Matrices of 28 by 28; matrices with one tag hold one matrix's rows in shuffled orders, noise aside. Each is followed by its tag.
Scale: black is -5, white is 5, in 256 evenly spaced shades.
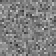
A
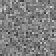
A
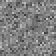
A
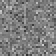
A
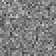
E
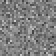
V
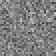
V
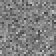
A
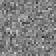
E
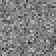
V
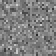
E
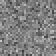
A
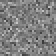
E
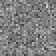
A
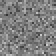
A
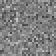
E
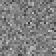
V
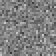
A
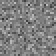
V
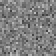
E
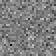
V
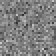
A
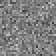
E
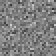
V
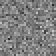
A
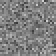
A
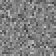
V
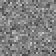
E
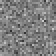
A
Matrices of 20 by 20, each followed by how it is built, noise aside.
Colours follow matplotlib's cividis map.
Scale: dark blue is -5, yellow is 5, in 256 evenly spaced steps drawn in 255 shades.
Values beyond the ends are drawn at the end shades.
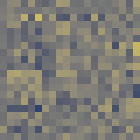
low rank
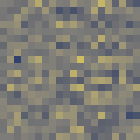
low rank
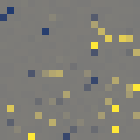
sparse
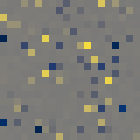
sparse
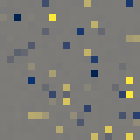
sparse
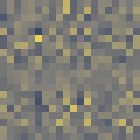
low rank
